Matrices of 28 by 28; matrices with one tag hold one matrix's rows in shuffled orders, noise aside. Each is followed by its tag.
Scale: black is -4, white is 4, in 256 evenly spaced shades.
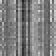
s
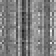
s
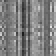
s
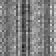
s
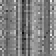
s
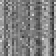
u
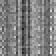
s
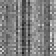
s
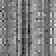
s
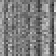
u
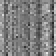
u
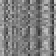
u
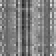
s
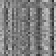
u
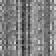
s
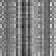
s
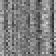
u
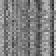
u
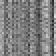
u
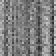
u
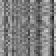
u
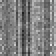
s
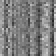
u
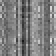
s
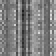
s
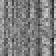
u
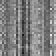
s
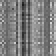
s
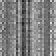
s
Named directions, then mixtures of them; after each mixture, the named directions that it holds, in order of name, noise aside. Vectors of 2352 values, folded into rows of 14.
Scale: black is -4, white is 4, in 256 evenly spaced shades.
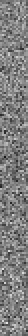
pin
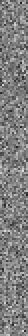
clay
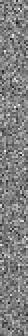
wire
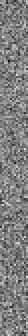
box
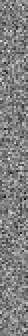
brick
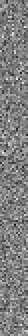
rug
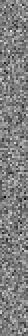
brick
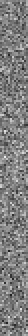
pin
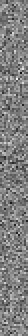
pin, rug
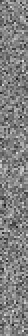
brick, clay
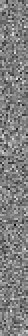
rug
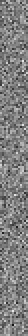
brick, clay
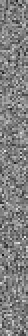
box, wire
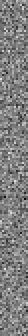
brick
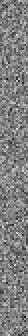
box, clay, rug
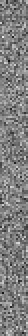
box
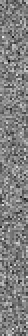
box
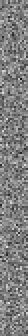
clay, rug, wire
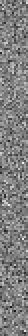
box, brick, clay
